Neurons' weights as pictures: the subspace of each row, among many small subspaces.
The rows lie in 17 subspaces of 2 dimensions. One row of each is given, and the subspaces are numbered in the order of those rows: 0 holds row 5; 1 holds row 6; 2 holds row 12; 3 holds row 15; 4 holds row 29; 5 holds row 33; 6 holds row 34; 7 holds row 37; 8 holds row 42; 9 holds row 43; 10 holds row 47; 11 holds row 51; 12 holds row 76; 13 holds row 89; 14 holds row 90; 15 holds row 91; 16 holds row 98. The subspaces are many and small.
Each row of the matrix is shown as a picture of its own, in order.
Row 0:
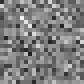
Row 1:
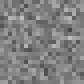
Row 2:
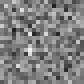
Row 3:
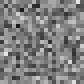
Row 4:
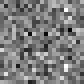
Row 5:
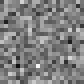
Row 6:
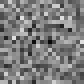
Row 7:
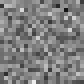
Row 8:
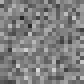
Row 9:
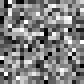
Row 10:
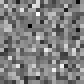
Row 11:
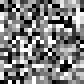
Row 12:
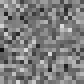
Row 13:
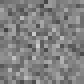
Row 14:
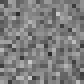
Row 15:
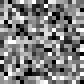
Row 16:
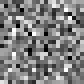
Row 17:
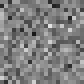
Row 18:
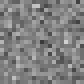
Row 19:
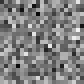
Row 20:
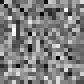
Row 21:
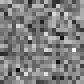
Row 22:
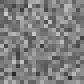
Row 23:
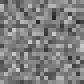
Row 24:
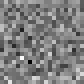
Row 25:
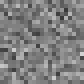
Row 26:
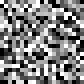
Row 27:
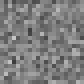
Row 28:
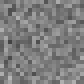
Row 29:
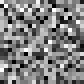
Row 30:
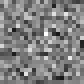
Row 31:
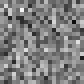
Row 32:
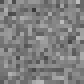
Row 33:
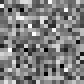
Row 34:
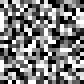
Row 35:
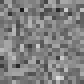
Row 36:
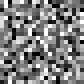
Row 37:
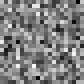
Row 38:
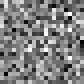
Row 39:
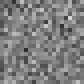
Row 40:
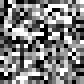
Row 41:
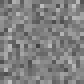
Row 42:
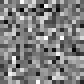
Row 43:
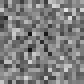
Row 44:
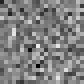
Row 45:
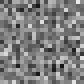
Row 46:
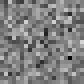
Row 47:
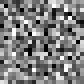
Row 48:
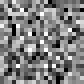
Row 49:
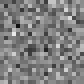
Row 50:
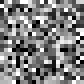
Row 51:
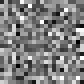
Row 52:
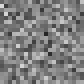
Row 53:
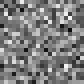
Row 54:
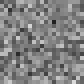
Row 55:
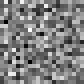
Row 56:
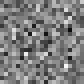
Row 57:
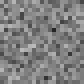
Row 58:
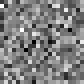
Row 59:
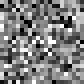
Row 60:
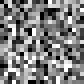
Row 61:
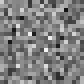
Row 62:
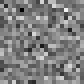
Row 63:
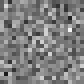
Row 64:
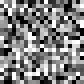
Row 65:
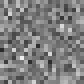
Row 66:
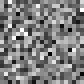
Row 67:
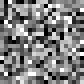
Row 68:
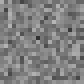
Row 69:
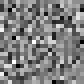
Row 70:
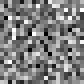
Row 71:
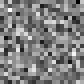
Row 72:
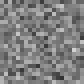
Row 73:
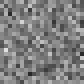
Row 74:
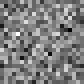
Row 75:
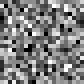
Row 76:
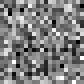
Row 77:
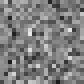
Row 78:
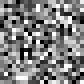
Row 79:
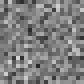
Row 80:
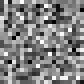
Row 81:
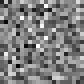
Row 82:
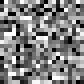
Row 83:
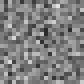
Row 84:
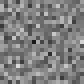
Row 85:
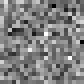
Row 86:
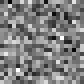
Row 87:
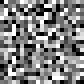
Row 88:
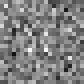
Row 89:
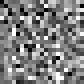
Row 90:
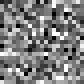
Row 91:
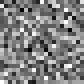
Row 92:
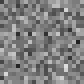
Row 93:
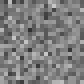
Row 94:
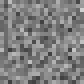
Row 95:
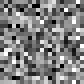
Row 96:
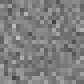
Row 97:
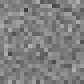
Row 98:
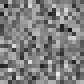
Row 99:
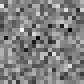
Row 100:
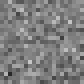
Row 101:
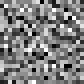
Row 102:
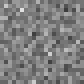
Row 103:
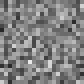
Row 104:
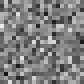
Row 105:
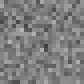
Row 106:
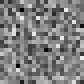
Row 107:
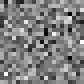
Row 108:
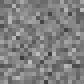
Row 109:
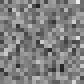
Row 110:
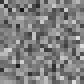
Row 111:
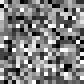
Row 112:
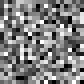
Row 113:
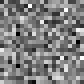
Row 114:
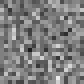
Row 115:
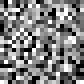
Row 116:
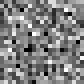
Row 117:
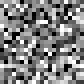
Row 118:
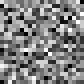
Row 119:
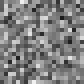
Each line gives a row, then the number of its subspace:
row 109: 15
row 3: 4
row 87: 8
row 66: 6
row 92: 11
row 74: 2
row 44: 13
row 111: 5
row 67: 3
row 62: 15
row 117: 2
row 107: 3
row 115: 16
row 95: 4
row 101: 15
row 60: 0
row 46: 3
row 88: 10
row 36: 9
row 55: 13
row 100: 3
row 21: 14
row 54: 12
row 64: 12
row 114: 13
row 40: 14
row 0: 1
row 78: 11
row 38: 3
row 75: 6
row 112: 11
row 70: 9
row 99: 5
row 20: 0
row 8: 1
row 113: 11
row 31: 12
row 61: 9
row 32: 0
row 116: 6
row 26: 15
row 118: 4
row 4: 11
